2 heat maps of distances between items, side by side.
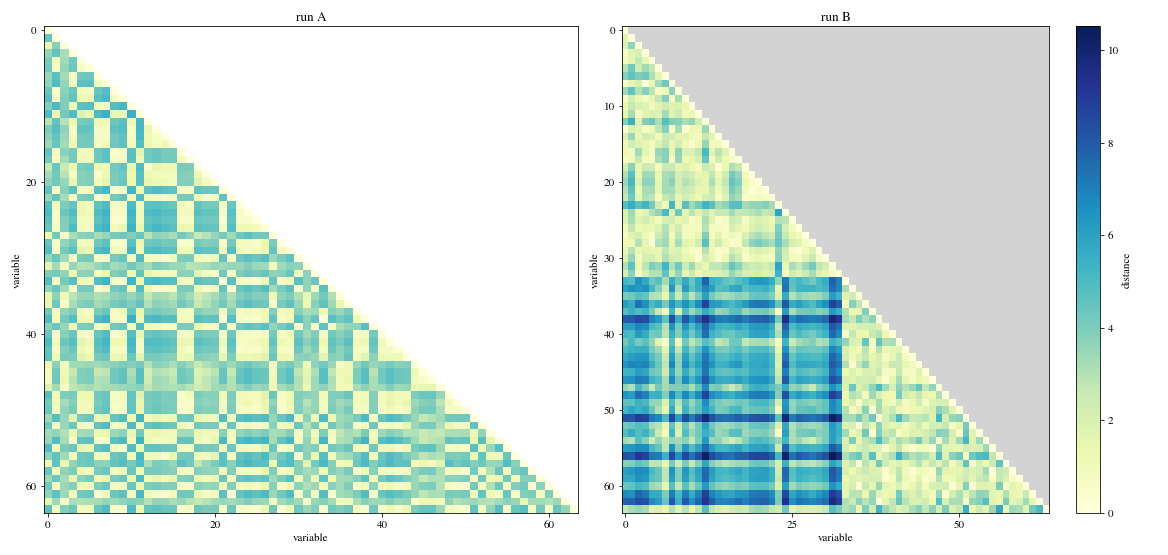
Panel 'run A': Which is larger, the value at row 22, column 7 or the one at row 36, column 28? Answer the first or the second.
the second
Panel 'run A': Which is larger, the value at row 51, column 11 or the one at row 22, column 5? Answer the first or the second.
the first
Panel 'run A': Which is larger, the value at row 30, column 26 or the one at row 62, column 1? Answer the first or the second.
the first
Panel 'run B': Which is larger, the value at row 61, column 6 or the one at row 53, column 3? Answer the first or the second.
the second
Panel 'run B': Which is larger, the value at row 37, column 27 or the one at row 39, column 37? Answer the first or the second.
the first
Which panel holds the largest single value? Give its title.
run B
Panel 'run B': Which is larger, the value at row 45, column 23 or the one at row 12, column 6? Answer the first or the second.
the second
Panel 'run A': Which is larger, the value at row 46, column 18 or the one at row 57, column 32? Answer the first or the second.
the second
